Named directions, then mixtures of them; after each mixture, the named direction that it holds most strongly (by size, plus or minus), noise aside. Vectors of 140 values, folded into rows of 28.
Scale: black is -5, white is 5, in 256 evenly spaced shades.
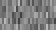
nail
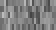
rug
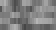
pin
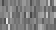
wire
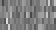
wire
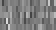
wire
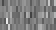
wire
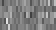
wire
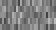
nail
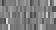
wire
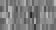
rug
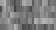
pin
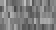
rug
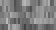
pin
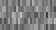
nail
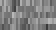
nail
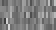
wire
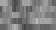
pin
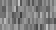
nail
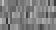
wire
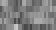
pin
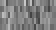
rug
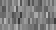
nail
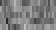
pin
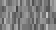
nail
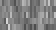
wire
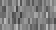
nail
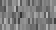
nail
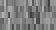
rug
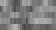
pin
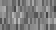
nail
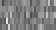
wire
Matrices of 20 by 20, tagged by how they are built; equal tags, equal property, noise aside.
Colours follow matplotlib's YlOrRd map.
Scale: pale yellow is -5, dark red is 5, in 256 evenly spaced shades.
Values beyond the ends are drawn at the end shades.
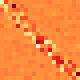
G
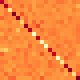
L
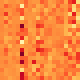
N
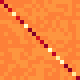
L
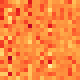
N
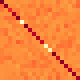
L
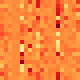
N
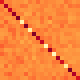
L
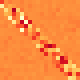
G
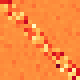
G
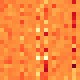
N
